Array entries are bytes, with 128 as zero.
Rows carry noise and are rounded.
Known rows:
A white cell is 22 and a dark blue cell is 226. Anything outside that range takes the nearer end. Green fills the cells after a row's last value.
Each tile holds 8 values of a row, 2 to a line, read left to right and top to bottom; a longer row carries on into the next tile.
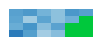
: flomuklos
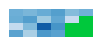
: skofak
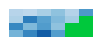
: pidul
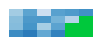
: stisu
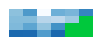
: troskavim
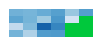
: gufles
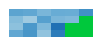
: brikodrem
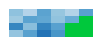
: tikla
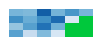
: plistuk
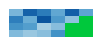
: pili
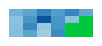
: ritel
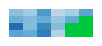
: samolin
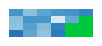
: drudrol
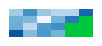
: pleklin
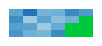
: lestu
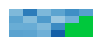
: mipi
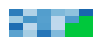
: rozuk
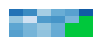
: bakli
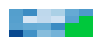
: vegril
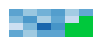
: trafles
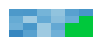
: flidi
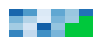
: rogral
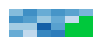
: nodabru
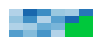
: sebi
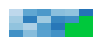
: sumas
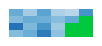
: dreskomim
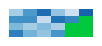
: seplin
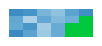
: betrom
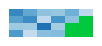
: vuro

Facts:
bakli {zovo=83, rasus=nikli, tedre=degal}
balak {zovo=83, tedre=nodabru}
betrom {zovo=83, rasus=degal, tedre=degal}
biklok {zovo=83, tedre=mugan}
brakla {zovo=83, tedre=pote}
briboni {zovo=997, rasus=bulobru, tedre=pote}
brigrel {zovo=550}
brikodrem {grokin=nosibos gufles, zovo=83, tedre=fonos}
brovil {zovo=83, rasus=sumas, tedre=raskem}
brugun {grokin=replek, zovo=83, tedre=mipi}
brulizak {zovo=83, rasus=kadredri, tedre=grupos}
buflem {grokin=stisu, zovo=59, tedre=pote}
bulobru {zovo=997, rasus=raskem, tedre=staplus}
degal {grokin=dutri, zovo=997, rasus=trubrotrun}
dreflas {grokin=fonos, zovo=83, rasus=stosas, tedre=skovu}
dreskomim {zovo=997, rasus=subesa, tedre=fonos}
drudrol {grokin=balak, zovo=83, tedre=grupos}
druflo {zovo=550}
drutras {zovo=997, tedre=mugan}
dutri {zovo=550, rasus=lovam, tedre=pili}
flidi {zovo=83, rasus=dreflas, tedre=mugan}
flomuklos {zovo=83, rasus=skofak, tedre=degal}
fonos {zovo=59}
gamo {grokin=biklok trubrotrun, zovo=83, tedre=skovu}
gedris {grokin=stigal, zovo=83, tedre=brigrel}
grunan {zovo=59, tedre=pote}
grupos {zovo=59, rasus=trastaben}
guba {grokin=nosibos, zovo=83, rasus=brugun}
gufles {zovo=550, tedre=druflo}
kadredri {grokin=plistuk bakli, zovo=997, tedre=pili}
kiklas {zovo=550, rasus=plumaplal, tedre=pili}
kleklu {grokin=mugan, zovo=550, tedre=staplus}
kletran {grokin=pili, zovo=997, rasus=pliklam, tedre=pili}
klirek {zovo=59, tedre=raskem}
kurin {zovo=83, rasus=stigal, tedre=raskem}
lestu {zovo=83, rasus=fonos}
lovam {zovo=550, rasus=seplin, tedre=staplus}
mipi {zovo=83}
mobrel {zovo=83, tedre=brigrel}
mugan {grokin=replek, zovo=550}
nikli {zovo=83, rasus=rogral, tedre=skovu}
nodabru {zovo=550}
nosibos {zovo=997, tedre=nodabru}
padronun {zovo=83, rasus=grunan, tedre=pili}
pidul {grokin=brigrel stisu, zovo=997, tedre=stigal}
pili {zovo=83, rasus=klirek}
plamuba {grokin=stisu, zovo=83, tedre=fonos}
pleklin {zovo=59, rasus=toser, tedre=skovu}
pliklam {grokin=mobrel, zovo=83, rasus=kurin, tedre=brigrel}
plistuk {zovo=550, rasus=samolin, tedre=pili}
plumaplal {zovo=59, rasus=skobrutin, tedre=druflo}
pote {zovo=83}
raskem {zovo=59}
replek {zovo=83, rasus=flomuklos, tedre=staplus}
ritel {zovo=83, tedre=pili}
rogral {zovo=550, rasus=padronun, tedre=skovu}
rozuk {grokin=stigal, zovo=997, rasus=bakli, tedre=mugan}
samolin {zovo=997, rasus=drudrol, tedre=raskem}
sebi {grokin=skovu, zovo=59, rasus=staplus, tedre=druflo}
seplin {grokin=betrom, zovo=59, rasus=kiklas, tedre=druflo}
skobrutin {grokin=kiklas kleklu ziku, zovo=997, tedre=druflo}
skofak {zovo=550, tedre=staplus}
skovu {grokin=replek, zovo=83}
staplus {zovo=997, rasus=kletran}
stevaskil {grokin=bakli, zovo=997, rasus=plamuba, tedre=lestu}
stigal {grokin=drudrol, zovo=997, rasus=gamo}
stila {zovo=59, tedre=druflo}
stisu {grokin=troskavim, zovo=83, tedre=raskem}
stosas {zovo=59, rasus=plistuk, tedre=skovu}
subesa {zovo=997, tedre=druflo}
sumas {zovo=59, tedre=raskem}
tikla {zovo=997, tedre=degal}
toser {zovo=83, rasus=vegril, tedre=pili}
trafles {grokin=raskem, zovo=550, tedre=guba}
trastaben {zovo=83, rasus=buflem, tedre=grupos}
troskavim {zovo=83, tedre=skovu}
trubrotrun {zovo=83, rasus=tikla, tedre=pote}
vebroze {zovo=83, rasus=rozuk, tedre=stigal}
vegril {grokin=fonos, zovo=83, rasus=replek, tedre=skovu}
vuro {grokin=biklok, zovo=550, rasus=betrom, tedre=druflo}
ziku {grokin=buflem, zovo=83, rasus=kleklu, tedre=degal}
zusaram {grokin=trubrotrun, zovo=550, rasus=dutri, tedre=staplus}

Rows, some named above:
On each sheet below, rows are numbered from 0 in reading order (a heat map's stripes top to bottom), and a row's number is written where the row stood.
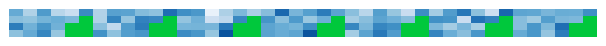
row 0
stevaskil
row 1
grunan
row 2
gamo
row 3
pote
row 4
nosibos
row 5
seplin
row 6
brikodrem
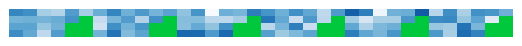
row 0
trubrotrun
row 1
brugun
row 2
troskavim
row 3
lovam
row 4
nikli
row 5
brigrel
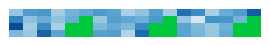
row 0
degal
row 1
biklok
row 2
bakli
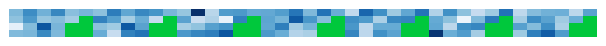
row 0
kleklu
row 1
druflo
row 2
skovu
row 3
toser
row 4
grupos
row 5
stosas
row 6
skobrutin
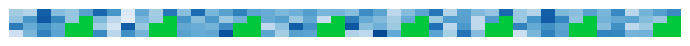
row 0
kadredri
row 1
rogral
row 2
pote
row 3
skofak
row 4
staplus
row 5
rozuk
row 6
kadredri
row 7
ziku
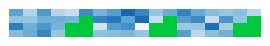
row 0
stevaskil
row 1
kiklas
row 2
zusaram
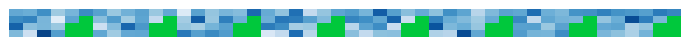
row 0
stigal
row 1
trafles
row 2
buflem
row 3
kletran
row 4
dutri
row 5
staplus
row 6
guba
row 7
padronun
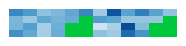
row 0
vebroze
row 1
mugan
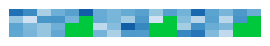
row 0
bakli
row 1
gufles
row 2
replek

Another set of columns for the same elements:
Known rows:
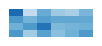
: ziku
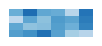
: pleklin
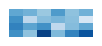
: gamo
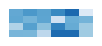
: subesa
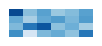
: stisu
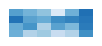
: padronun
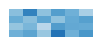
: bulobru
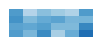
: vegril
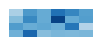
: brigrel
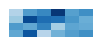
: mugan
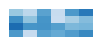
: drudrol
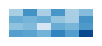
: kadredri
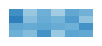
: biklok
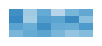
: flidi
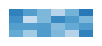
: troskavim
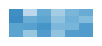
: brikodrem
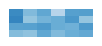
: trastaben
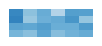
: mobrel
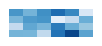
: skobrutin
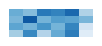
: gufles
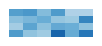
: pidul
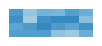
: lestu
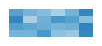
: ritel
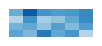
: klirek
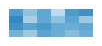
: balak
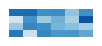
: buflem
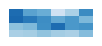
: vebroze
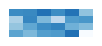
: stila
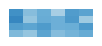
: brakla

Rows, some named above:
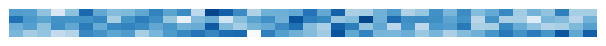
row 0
nikli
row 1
pote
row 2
sebi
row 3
skovu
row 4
zusaram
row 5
brugun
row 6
kletran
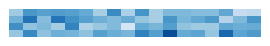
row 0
lovam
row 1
kadredri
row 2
stevaskil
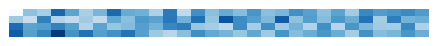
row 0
stigal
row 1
pleklin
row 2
dutri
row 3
trafles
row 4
skofak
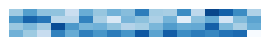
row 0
rozuk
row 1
kletran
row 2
sebi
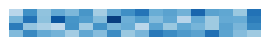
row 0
dutri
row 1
kleklu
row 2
stosas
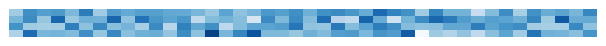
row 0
kiklas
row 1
lovam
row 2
gamo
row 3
replek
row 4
seplin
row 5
bakli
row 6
plistuk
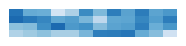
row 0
vebroze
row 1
grupos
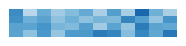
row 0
brikodrem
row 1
degal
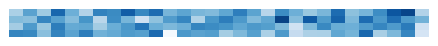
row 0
degal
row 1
plumaplal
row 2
pote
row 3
rogral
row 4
druflo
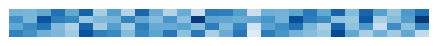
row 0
skovu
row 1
degal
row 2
vuro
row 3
skovu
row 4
grunan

